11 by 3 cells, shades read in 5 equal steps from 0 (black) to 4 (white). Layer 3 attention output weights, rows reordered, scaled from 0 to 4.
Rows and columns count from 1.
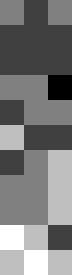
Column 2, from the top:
1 1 1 2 2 1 2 2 2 3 4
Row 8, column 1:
2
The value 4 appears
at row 10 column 1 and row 11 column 2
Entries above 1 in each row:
2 0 0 2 2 1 2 3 3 2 3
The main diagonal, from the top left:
2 1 1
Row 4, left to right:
2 2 0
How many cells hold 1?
12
